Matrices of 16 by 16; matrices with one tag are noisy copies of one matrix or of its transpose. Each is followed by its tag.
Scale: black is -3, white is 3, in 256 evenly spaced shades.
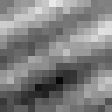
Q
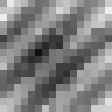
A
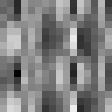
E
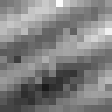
Q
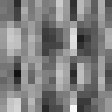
E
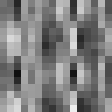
E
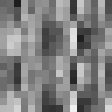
E
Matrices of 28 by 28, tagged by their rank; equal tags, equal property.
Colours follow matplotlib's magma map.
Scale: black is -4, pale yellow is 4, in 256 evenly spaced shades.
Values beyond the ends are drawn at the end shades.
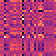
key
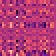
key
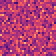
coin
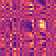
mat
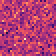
coin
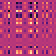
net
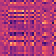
key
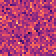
coin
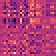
mat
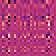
key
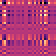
net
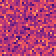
coin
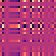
net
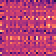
mat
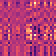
key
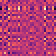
key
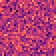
coin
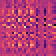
mat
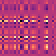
net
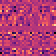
mat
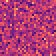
coin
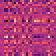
mat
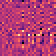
mat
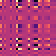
net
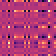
net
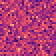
coin
